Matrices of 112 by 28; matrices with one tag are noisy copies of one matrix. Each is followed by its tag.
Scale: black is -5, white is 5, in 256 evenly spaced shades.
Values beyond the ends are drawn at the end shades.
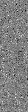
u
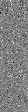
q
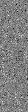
u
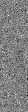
u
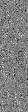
u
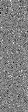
q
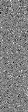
q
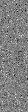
u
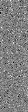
q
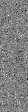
u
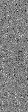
u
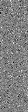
q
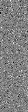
q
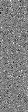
q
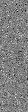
u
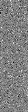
q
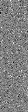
q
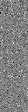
q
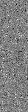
u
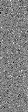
q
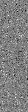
u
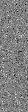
u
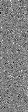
q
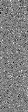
q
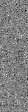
u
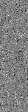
u
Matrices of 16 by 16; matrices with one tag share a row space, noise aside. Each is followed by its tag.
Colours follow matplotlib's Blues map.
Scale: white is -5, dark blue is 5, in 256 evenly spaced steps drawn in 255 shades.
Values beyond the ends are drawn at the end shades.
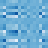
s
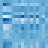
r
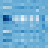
r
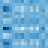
r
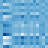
r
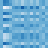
r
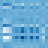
r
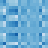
s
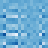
s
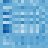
r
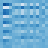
r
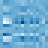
r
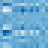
r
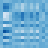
r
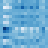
r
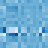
s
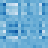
s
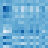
r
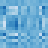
s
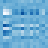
r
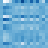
r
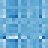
s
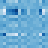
s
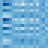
r
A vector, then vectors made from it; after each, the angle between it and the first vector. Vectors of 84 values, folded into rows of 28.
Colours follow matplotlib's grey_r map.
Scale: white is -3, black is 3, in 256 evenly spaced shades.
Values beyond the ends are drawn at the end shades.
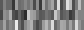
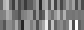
partly aligned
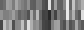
orthogonal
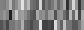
partly opposed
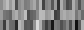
nearly opposite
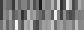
nearly parallel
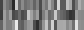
nearly parallel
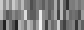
partly opposed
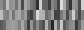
partly opposed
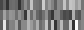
partly aligned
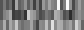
nearly parallel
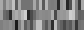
nearly opposite
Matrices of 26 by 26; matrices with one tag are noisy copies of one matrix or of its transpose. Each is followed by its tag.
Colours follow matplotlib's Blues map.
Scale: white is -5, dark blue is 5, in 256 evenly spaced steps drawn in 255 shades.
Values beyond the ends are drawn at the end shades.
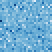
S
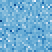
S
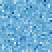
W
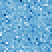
S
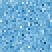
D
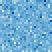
W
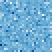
W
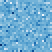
W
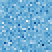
D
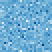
D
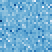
S
